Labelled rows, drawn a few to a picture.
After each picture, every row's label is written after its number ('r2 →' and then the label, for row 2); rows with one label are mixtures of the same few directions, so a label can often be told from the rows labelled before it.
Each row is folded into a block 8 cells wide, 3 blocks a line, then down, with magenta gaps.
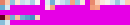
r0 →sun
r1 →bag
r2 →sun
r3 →sun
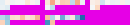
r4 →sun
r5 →bag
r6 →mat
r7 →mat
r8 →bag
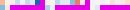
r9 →bag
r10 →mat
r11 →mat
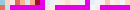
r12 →bag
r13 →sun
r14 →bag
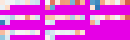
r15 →bag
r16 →bag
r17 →mat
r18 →sun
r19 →bag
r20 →bag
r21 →sun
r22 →mat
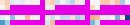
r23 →mat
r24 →mat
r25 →mat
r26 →sun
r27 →bag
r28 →bag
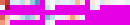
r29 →mat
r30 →mat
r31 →sun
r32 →sun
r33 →sun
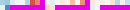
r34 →mat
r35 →bag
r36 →bag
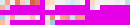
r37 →bag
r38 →sun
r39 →bag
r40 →sun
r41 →bag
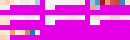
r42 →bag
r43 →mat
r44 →mat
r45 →sun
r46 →sun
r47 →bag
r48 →mat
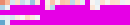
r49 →sun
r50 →bag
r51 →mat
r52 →sun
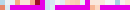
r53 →bag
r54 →sun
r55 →sun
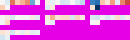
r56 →mat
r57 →bag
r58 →mat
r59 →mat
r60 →bag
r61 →bag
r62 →sun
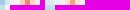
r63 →sun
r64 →sun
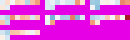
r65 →bag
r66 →mat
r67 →mat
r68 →mat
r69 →bag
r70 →bag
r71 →mat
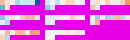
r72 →bag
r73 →sun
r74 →bag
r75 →sun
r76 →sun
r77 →bag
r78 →bag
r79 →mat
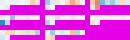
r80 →mat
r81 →sun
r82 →mat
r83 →sun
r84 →sun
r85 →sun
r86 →bag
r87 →bag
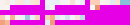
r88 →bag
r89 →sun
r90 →mat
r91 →sun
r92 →mat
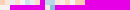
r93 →sun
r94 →mat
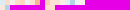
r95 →bag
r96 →sun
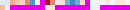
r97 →mat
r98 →sun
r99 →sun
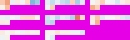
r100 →mat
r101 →bag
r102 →sun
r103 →sun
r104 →mat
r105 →mat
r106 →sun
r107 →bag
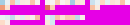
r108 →sun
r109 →sun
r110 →sun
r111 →bag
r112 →mat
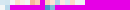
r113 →mat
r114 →sun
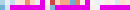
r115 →sun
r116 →bag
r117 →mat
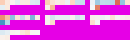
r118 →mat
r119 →mat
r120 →bag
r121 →sun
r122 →bag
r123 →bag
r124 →sun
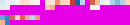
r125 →sun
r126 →mat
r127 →sun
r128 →mat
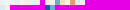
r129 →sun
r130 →sun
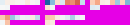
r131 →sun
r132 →sun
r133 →bag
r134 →mat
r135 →sun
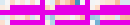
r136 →sun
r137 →mat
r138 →mat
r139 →mat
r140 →mat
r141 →mat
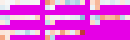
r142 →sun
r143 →sun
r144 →mat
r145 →mat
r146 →bag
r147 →mat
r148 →sun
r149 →bag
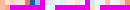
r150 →mat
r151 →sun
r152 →bag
